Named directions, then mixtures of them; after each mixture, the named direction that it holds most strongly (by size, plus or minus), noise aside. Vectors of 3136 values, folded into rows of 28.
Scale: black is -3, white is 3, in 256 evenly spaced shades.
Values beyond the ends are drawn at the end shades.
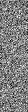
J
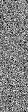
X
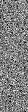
X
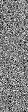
X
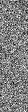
J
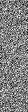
J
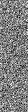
J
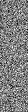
J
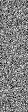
J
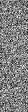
J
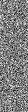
X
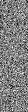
X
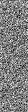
J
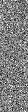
X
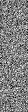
J
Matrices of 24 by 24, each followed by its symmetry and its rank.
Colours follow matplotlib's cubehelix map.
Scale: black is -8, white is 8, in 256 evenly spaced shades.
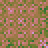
symmetric, rank three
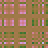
symmetric, rank one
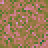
symmetric, full rank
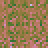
neither, rank five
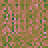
neither, rank five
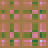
symmetric, rank one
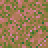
symmetric, full rank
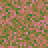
neither, full rank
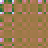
symmetric, rank one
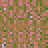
neither, rank five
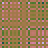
symmetric, rank one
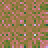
symmetric, rank three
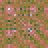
symmetric, rank three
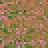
neither, rank five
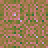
symmetric, rank three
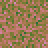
neither, full rank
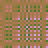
symmetric, rank one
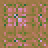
symmetric, rank three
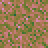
symmetric, full rank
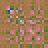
symmetric, rank three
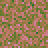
neither, full rank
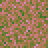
neither, full rank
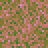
neither, full rank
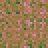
neither, rank five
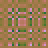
symmetric, rank one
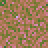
symmetric, full rank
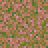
symmetric, full rank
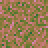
neither, full rank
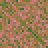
symmetric, full rank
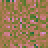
neither, rank five
